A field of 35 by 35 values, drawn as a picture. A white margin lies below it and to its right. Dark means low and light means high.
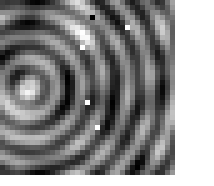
Rings: centred on the middle left. Odd rows or columns: none. Lone odd cells: 5, 4 higher and 1 lower than their neighbours. Histogram: bell-shaped.
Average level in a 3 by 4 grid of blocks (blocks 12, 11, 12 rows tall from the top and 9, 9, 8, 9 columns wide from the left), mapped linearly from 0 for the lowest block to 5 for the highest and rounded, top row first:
0 5 2 2 / 5 1 1 1 / 3 2 2 2
